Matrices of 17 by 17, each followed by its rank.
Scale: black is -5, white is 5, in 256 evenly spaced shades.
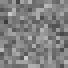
full rank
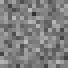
full rank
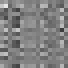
two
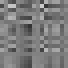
two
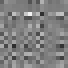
two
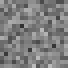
full rank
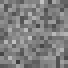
full rank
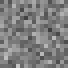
full rank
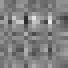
two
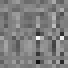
two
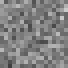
full rank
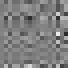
two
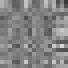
two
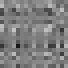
two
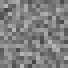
full rank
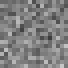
full rank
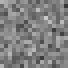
full rank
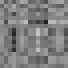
two
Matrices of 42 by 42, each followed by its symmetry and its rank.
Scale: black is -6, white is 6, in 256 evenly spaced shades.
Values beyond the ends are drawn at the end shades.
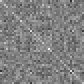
symmetric, rank five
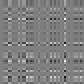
neither, rank one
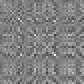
symmetric, rank three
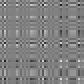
symmetric, rank one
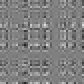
antisymmetric, rank two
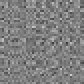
neither, rank five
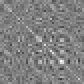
symmetric, rank five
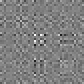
symmetric, rank three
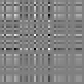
symmetric, rank one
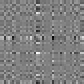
antisymmetric, rank two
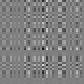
neither, rank one
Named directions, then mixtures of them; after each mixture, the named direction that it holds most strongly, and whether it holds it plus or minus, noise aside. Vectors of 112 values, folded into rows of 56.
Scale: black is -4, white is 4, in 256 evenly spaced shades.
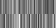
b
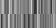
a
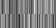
b, minus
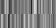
a, minus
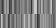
a, minus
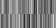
a, plus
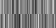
b, minus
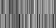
b, minus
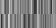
a, plus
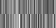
b, plus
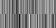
b, minus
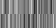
a, plus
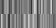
a, minus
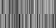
b, minus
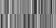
a, plus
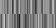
b, minus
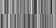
a, plus
